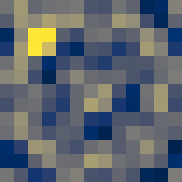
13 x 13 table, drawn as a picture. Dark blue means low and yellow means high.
Rings spread out from the centre. In the top left lies a patch that is higher than the rest. The ninth with the highest average is the top left.
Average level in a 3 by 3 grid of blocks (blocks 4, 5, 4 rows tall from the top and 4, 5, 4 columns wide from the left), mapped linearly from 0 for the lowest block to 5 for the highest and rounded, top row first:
510 / 101 / 010
